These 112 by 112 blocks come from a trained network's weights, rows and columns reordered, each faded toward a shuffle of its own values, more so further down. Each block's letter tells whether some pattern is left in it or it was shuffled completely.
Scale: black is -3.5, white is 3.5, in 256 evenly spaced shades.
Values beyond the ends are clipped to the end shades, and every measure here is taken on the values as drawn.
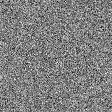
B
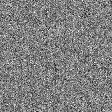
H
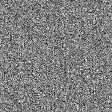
H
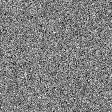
B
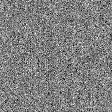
H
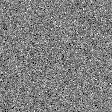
B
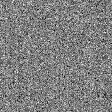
H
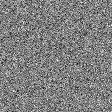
H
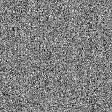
H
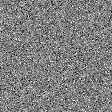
B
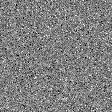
B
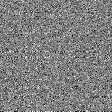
H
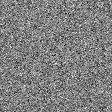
B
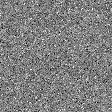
B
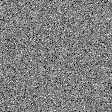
B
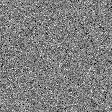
B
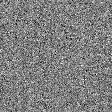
H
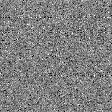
H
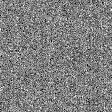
H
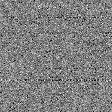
H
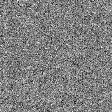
H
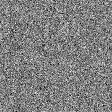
H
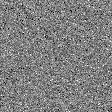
B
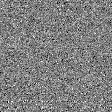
H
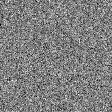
H
